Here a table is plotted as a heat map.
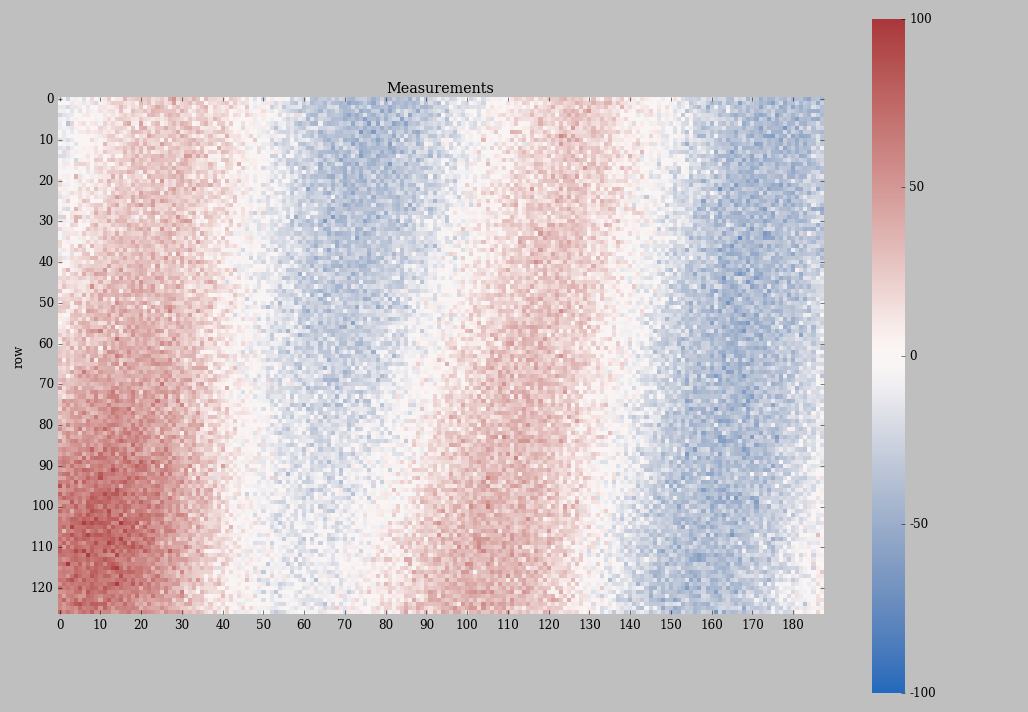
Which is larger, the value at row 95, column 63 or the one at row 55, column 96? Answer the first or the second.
the second
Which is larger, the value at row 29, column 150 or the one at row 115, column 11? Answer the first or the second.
the second
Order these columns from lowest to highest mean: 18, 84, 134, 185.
185, 84, 134, 18
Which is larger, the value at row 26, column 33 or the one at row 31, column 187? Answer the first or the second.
the first
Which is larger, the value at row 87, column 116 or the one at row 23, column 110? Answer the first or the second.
the first
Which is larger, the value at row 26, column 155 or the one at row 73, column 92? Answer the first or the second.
the second
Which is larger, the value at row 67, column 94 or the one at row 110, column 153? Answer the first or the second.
the first
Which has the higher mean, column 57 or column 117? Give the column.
117
